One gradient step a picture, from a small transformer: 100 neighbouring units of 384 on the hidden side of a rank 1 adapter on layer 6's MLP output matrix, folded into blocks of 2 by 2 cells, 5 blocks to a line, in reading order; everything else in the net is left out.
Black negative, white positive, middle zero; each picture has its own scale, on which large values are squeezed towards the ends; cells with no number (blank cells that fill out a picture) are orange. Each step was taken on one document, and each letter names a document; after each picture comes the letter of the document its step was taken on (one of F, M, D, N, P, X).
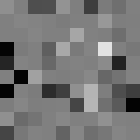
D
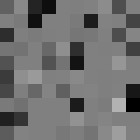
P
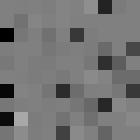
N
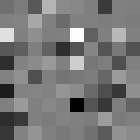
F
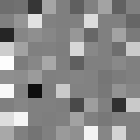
P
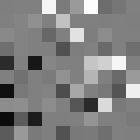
N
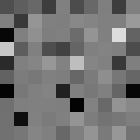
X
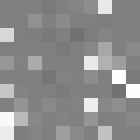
N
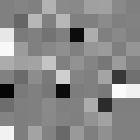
F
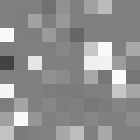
N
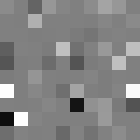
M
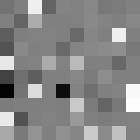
X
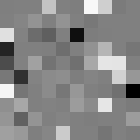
N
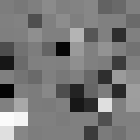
D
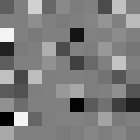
D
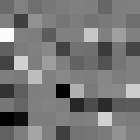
F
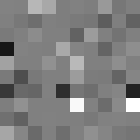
M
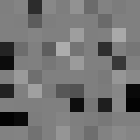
M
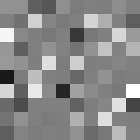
P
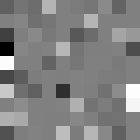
X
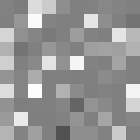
P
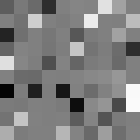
P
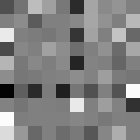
X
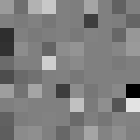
X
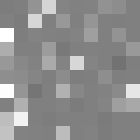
P
